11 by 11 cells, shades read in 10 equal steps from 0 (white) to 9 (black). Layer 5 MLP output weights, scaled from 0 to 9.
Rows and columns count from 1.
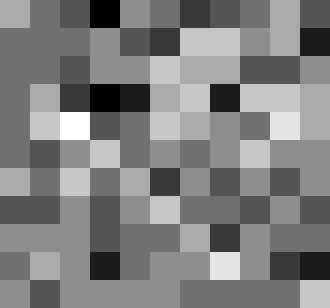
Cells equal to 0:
1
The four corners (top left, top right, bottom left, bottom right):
3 6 4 2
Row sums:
59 51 48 52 36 45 49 54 52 53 48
